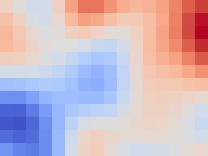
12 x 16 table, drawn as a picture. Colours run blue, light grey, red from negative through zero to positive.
The bottom right is the smoothest part. Neither half mirrors the other. No regular stripes run through it. There are no lone odd cells. The ninth with the lowest average is the bottom left. On average the colour sits 50% of the way up the scale. The ninth with the highest average is the top right. There is an overall slope up to the top right.
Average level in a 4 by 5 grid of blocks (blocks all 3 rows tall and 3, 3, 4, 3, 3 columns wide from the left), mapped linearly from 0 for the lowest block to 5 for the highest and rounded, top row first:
3 3 4 4 5 | 3 2 2 3 4 | 1 1 2 3 3 | 0 1 3 3 3
